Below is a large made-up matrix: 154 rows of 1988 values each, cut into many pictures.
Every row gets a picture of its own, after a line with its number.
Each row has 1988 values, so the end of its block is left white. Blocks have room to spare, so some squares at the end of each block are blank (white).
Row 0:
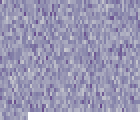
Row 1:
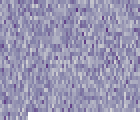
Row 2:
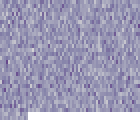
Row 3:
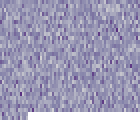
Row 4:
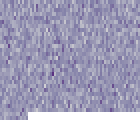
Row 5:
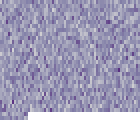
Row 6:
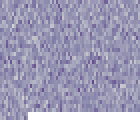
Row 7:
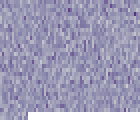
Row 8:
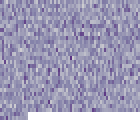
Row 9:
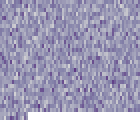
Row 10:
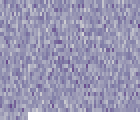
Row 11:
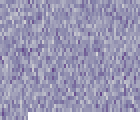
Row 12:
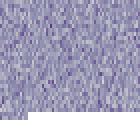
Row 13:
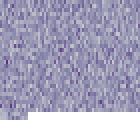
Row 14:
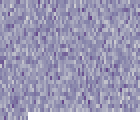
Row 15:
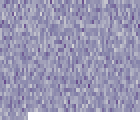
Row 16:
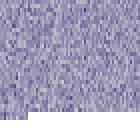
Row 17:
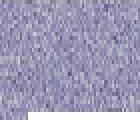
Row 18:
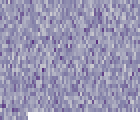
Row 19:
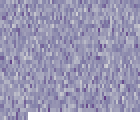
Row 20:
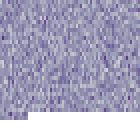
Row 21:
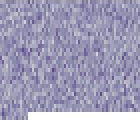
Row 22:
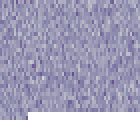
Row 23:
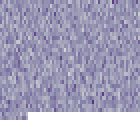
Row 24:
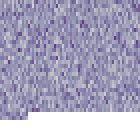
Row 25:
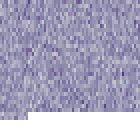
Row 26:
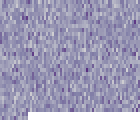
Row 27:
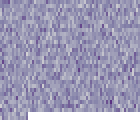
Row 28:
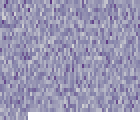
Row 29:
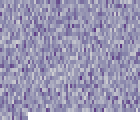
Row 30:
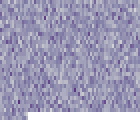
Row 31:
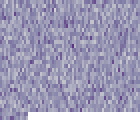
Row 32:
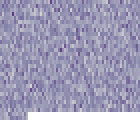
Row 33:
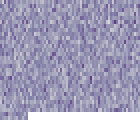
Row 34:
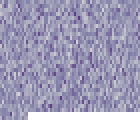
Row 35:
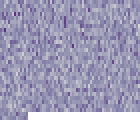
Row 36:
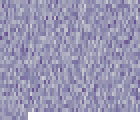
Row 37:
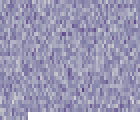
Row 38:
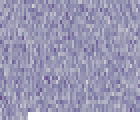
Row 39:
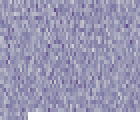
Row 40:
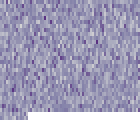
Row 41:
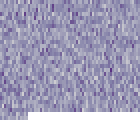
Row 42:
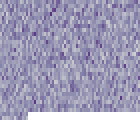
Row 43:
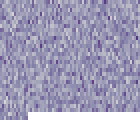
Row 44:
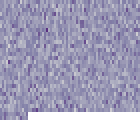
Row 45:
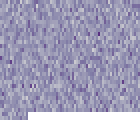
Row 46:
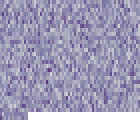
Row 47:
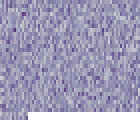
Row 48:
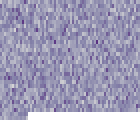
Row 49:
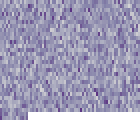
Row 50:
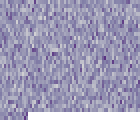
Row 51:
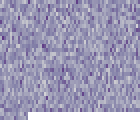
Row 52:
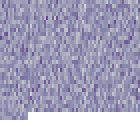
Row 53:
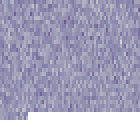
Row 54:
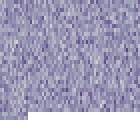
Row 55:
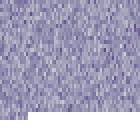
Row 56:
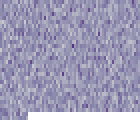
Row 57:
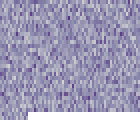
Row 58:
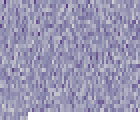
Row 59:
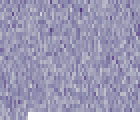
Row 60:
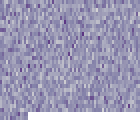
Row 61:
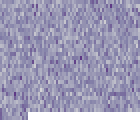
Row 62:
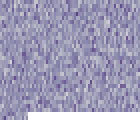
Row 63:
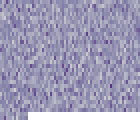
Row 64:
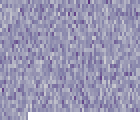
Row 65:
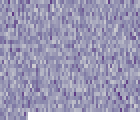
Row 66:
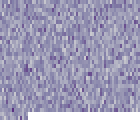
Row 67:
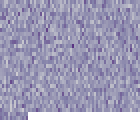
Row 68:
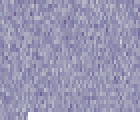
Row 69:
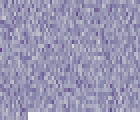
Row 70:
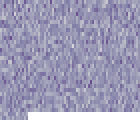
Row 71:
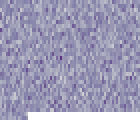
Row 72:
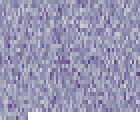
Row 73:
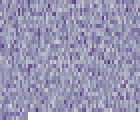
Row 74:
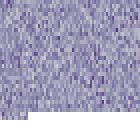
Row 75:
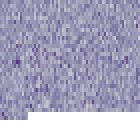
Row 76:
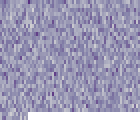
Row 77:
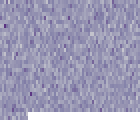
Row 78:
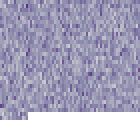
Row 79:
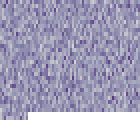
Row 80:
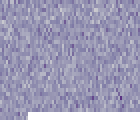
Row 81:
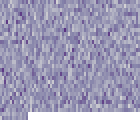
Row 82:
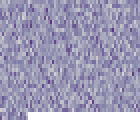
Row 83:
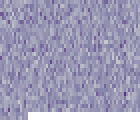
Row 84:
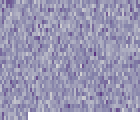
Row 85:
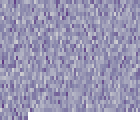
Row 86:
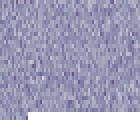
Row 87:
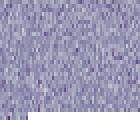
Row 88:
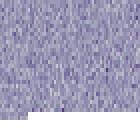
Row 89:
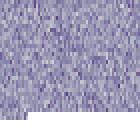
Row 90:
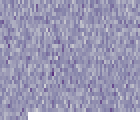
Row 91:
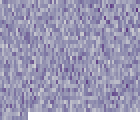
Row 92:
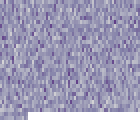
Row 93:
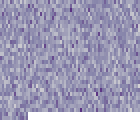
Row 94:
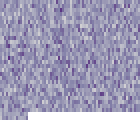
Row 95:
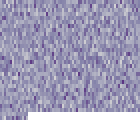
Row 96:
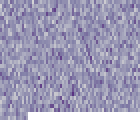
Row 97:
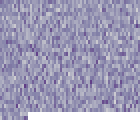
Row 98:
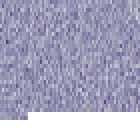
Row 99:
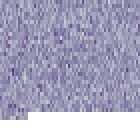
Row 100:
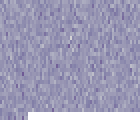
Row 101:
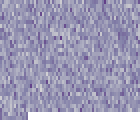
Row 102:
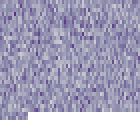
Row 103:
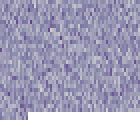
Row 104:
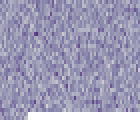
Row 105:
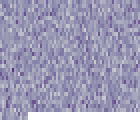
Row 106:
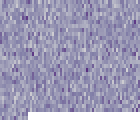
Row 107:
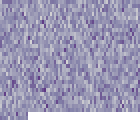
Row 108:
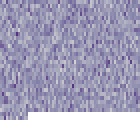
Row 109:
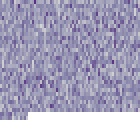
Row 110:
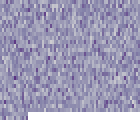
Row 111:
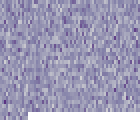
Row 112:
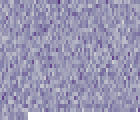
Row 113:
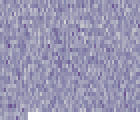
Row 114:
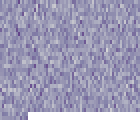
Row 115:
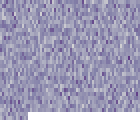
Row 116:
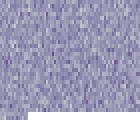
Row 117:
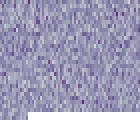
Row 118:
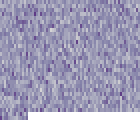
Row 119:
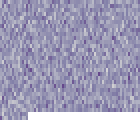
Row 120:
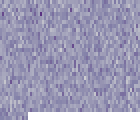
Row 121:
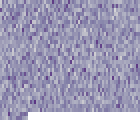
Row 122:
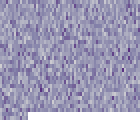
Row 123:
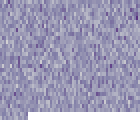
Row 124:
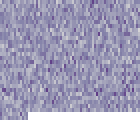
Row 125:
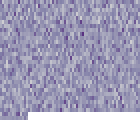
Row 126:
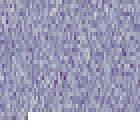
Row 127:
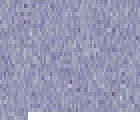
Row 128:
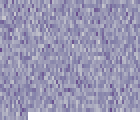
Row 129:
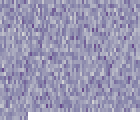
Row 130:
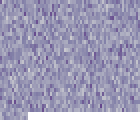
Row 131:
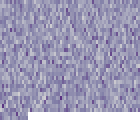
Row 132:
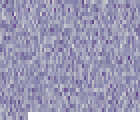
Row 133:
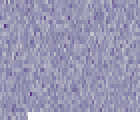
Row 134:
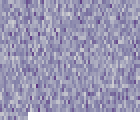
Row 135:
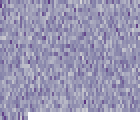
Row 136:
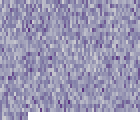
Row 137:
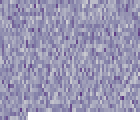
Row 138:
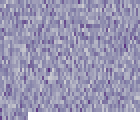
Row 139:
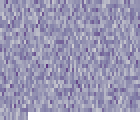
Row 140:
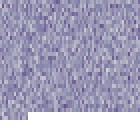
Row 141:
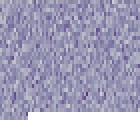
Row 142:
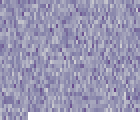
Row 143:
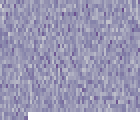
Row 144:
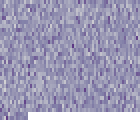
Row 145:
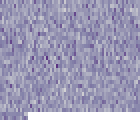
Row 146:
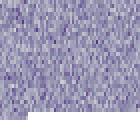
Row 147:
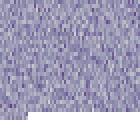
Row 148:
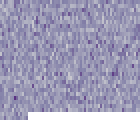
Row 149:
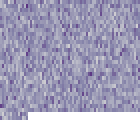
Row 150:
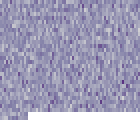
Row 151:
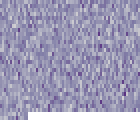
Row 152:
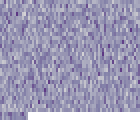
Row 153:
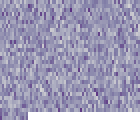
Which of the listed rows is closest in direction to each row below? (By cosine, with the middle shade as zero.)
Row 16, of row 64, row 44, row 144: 44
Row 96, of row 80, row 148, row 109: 109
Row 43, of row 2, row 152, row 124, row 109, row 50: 124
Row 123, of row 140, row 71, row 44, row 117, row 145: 44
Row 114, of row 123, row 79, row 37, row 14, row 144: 79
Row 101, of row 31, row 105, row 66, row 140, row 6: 31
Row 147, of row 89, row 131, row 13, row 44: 89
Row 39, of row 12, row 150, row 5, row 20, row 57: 150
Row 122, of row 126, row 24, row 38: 38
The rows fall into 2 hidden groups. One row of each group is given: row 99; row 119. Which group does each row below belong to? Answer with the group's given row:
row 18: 119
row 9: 99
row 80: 99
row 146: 119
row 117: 119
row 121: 119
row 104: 119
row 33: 119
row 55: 99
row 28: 99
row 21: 99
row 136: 119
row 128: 99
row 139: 99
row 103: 99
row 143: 119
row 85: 119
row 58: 119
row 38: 99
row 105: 119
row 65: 99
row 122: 99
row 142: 99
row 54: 119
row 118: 99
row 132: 99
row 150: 99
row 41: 99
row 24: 99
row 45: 99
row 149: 119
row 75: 119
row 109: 119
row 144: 99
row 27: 119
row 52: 119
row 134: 119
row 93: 99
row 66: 119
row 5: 119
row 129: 119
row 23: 119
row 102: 99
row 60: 99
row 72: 99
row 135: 119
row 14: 119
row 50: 119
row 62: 99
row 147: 99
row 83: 99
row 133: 119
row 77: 119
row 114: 99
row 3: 119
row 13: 99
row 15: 99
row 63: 99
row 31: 99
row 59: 99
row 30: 119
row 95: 99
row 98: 119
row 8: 99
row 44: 99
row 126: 119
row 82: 119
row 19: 99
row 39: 99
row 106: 119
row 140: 119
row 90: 99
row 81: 119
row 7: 119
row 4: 99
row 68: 99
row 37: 119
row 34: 119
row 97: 119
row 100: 119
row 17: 119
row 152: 119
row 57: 99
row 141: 119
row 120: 99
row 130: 119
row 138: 99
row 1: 99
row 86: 99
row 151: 99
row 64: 119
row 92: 119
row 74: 119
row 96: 119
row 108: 99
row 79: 99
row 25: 119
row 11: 99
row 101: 99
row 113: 99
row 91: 99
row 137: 99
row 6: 99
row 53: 99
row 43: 99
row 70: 99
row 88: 119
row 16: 99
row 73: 99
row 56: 99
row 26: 119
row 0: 119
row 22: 99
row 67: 99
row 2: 99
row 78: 119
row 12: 119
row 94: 99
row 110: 99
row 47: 119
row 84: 119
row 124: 99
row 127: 99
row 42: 119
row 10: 99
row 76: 119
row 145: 119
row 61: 99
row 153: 99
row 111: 99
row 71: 119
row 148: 119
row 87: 119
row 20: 119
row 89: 99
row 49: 99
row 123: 119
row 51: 119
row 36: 119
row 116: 99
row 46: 99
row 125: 99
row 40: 119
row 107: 119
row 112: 119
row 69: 99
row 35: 99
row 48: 119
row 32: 99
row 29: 119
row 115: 99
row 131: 119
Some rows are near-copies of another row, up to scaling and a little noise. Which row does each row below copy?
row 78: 149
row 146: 48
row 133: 77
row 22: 86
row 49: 153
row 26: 106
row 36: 52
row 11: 21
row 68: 53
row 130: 0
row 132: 115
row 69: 128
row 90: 4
